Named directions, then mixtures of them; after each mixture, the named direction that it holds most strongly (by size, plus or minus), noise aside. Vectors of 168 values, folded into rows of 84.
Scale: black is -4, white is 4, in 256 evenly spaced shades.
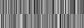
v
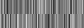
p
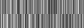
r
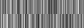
r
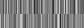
v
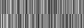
r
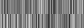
p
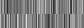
p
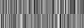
v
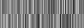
r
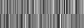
v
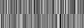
v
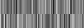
p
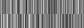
r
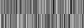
p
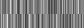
r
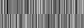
p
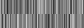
p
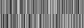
r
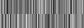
p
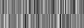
v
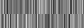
p
